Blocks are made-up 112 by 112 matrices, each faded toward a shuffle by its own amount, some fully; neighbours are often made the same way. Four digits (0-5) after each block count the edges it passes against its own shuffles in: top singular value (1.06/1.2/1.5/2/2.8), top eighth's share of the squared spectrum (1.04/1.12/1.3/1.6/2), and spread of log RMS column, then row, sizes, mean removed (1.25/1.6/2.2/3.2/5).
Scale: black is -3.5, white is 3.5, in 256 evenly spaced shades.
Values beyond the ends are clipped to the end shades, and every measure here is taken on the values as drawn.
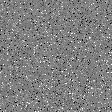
0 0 0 0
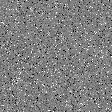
1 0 0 0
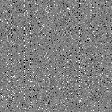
4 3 2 1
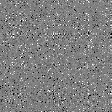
4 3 1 2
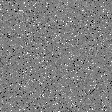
2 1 0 0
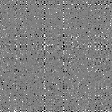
5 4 3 3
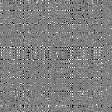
5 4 3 3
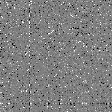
4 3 1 1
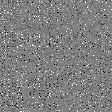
4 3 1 1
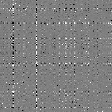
5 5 3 3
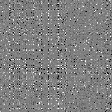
5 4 3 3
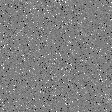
0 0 0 0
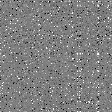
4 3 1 1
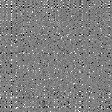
5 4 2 2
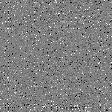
4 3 1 1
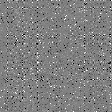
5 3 2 2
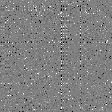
4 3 2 1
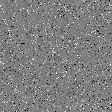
0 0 0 0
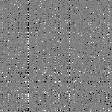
5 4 2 2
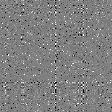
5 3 2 2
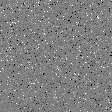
0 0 0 0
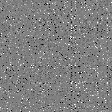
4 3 1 1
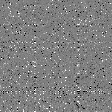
4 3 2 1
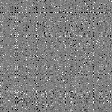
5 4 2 2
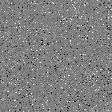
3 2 0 0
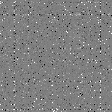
4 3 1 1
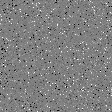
0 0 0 0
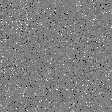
2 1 0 0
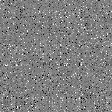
4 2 1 1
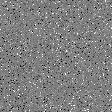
2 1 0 0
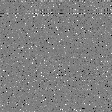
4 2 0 1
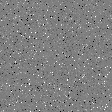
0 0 0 0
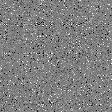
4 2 1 1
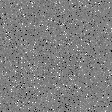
3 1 0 0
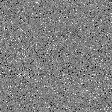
3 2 0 1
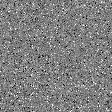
2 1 0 0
